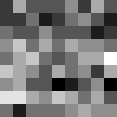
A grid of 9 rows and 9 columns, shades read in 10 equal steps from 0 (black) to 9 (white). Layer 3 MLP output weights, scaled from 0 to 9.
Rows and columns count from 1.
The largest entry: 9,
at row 5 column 9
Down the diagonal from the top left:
2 2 3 6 3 4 3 6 5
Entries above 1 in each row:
9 7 8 9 9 9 6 9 8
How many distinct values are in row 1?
4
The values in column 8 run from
1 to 6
